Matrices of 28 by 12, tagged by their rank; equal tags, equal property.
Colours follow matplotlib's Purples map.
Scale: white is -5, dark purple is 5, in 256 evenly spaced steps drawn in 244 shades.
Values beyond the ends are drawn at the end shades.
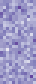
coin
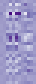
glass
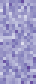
coin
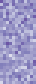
coin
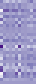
glass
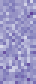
coin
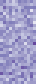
coin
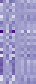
glass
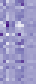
glass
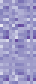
glass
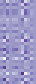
glass
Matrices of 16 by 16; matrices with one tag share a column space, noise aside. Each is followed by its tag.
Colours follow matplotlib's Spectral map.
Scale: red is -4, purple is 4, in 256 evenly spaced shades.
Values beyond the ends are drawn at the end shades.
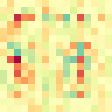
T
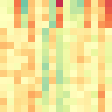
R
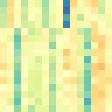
R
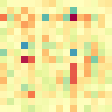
T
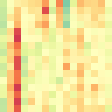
R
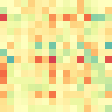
T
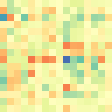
T
